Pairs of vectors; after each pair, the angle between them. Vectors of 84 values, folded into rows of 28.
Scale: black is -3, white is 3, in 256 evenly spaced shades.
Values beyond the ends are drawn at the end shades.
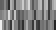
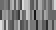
partly aligned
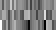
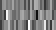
partly opposed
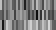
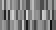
orthogonal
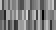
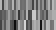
partly aligned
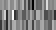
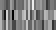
nearly opposite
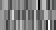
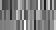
partly opposed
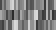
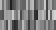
nearly opposite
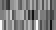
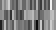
nearly opposite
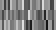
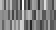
partly aligned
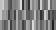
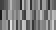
nearly opposite
